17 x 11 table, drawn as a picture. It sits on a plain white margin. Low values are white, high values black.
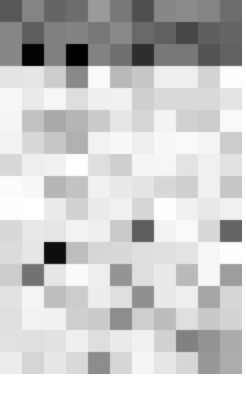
Stripes: none. Seam: horizontal, 20% of the way down, the top part higher. Histogram: skewed, a long tail of high values. Ninth with the highest average: top left.
